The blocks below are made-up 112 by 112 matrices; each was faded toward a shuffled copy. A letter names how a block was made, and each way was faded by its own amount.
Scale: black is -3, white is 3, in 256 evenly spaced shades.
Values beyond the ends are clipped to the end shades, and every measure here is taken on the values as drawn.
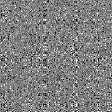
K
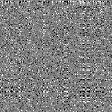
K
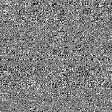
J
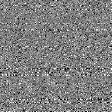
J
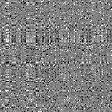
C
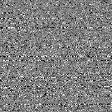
J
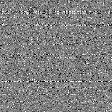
J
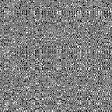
C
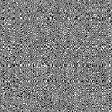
C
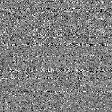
J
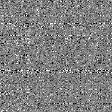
J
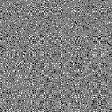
C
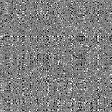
K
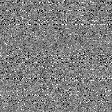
J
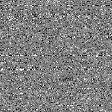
J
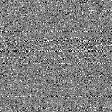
J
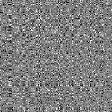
C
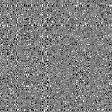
K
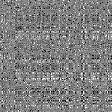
C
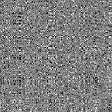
K
